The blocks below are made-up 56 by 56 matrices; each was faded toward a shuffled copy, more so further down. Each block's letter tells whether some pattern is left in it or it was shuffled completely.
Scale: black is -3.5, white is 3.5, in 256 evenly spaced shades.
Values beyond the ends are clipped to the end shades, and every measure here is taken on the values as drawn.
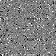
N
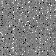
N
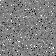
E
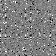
N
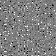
N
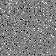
N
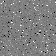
E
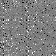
N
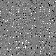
N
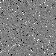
E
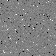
E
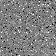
E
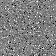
E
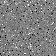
E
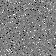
E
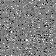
N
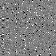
N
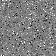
E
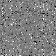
N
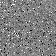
E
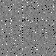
N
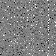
N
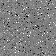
E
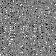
N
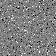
E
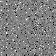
N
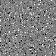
N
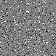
N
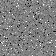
E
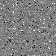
E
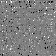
N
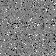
N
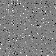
N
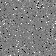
E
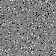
E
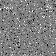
E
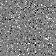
N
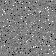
E
